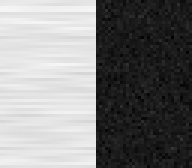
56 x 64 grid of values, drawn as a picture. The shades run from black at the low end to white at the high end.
It is made of 1 by 2 panels. Panel 1,1: very high, streaked across, faint in contrast. Panel 1,2: very low, fine-grained, faint in contrast.
